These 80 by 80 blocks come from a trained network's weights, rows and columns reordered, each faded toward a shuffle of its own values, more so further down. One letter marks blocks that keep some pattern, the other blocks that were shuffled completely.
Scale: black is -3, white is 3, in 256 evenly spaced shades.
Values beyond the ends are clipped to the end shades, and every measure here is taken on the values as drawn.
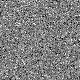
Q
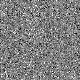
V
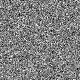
Q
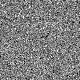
Q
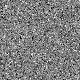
Q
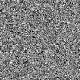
V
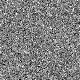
Q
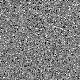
V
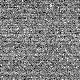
V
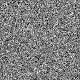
Q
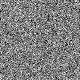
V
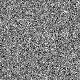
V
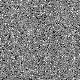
V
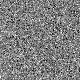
Q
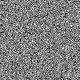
Q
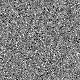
Q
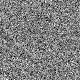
Q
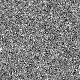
Q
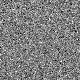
Q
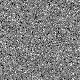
Q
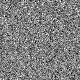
Q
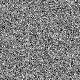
Q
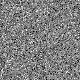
V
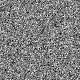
Q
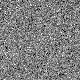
Q
